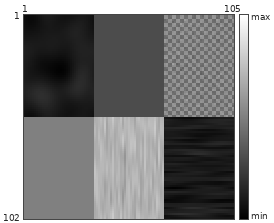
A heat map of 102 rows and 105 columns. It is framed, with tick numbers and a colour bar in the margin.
It is made of 2 by 3 panels. Panel 1,1: very low, smooth, faint in contrast. Panel 1,2: low, flat. Panel 1,3: middling, checkered. Panel 2,1: middling, flat. Panel 2,2: high, streaked downward, faint in contrast. Panel 2,3: very low, streaked across, faint in contrast.
